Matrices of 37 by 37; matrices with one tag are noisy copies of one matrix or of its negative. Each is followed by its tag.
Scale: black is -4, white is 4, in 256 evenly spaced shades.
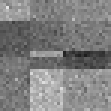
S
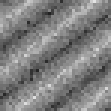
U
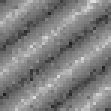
U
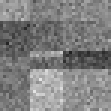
S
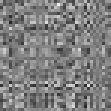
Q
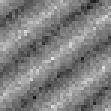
U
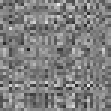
Q
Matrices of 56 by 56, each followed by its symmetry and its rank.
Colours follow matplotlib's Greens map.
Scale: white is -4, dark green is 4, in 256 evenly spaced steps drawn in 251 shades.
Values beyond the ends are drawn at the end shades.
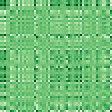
symmetric, rank two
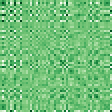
symmetric, rank three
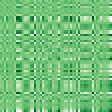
symmetric, rank two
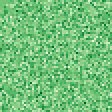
antisymmetric, full rank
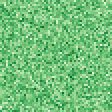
neither, full rank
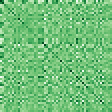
symmetric, rank five
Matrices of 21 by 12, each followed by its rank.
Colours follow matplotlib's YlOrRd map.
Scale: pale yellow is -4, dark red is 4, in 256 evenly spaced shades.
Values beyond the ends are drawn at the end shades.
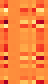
one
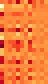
two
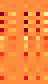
one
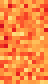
full rank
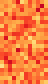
full rank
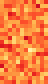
full rank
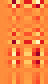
one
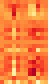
two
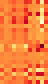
two
